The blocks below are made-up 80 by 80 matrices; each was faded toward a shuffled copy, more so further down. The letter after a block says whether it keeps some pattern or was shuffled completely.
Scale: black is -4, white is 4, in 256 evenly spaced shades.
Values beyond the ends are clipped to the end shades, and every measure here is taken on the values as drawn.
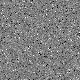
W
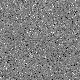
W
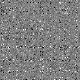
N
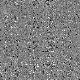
N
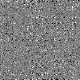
N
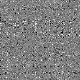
N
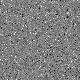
W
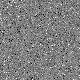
W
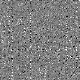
N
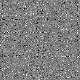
N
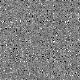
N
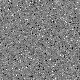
W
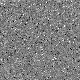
W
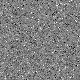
W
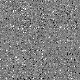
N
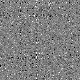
N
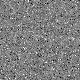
W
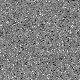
W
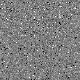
N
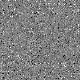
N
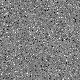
W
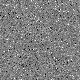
W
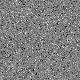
W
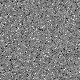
W
